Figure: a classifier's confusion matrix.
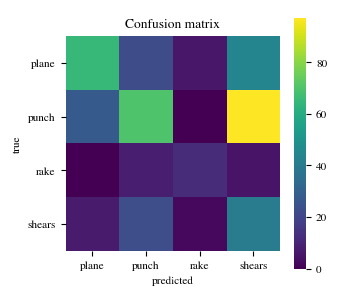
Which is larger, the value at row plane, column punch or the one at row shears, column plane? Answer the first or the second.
the first
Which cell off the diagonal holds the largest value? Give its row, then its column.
punch, shears
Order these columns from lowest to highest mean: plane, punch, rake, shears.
rake, plane, punch, shears
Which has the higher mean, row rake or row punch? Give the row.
punch
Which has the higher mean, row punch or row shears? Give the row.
punch
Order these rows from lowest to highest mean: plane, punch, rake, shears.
rake, shears, plane, punch
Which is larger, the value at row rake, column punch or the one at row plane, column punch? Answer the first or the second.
the second
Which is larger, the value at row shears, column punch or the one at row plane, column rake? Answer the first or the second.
the first
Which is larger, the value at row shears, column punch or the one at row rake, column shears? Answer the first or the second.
the first
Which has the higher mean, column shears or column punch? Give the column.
shears
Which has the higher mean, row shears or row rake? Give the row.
shears
